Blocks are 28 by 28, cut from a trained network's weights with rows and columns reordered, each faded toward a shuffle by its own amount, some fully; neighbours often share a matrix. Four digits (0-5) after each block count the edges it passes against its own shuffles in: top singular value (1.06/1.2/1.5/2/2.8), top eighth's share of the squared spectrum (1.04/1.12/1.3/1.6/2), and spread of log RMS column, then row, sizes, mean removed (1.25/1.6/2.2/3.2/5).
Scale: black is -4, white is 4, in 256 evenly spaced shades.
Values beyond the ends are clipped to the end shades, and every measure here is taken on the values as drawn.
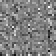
2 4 2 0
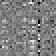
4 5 2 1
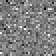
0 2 1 0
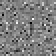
1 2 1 1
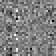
3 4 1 1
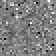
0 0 0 0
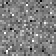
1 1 0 0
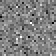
0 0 0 0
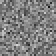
0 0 0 0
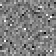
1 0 0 0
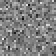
2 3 0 1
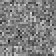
0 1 0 0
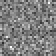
0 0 0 0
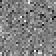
2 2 0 0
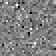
0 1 0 0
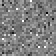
0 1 0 0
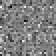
3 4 1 1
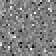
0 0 0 0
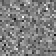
1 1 0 0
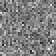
0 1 0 0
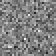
1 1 0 0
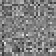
3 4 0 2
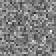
0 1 0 0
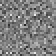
3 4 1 1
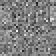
3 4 0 1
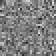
3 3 1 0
